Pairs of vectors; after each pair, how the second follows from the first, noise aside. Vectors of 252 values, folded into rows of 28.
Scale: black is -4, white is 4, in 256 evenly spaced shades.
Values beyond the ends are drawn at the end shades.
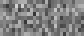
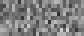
reversed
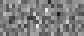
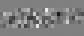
partly zeroed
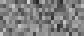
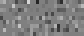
partly zeroed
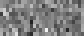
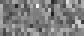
reversed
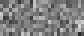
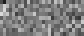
reversed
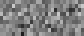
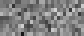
sign-scrambled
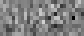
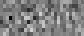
reversed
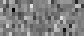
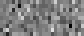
reversed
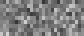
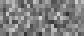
reversed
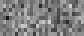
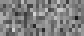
reversed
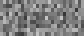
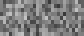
sign-scrambled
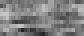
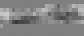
partly zeroed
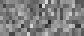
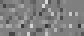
partly zeroed
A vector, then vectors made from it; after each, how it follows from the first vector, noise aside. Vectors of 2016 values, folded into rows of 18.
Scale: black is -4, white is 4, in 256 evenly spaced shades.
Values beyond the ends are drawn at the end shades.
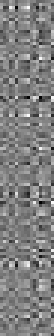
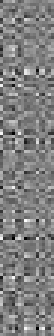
reversed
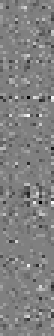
partly zeroed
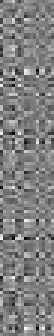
reversed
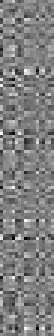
reversed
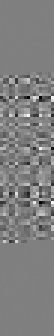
partly zeroed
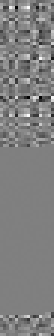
partly zeroed
